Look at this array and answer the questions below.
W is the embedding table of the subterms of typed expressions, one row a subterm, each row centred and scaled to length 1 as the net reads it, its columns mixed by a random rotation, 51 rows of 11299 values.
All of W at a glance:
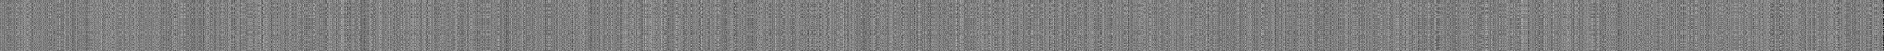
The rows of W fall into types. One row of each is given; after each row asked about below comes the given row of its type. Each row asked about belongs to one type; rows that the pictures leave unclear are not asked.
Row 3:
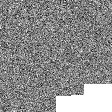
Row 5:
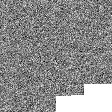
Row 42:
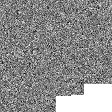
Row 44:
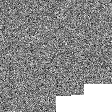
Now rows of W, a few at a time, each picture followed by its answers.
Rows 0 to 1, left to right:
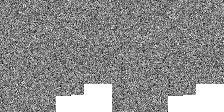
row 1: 44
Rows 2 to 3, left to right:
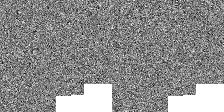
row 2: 42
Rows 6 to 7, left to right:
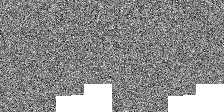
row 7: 3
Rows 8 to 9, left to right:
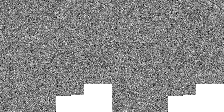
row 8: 44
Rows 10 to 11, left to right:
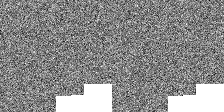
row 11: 5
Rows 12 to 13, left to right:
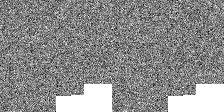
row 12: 44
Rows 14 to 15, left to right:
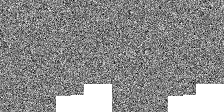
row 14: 3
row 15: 42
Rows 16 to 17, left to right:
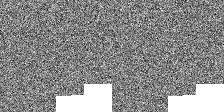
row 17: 3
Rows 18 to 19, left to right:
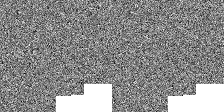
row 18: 42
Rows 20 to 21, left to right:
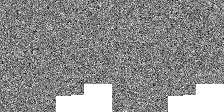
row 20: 42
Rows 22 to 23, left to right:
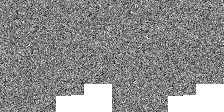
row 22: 42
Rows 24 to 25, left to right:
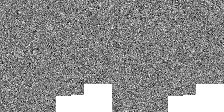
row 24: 42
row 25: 3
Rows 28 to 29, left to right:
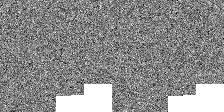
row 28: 42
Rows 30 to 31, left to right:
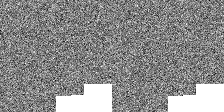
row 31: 5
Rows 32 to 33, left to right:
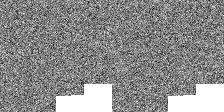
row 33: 5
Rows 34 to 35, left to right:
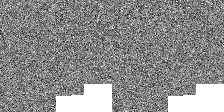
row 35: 3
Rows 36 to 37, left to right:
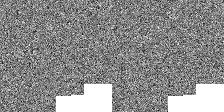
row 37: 44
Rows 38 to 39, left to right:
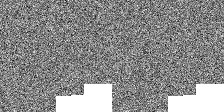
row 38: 3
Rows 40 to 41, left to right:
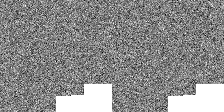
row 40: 5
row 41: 42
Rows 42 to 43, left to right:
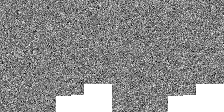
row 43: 5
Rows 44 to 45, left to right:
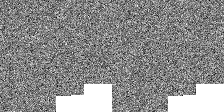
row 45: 5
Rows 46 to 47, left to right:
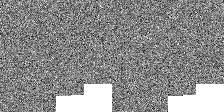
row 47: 44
